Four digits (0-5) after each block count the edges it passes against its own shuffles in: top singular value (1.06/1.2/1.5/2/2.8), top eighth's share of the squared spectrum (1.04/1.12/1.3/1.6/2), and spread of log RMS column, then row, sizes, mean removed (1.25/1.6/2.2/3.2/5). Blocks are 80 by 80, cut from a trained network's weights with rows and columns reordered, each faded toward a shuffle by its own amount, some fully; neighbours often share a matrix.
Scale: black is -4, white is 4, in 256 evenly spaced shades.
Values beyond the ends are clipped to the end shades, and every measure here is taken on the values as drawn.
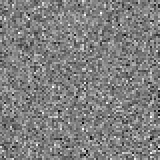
3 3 2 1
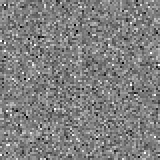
0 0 0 0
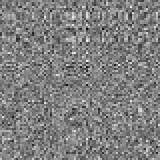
4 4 2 2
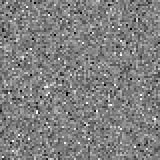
0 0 0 0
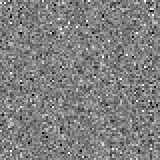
2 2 2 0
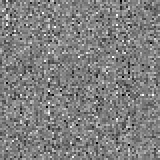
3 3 2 1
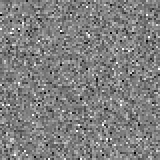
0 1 0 0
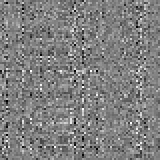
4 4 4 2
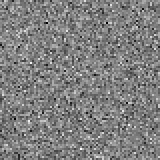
1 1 0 0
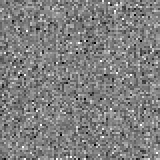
1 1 0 1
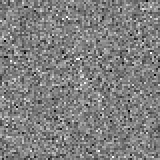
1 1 0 0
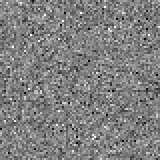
0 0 0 0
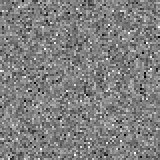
1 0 0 0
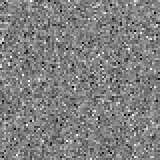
0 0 0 0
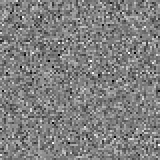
1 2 0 1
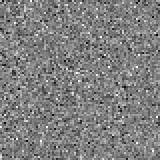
0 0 0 0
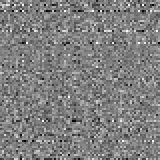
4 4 1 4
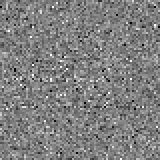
1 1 0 1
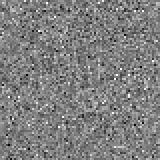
1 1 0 1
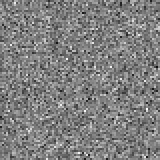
2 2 0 0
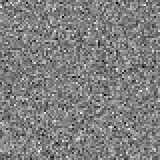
1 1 0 0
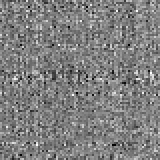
3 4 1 3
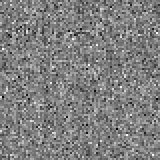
1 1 0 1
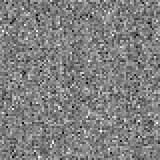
1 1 0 0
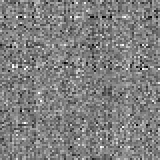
3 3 0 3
